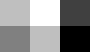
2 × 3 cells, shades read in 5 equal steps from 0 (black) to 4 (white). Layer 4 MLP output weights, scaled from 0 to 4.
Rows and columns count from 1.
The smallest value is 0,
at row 2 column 3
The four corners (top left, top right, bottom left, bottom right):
3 1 2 0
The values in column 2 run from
3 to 4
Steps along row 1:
up down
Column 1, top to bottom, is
3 2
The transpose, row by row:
3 2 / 4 3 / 1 0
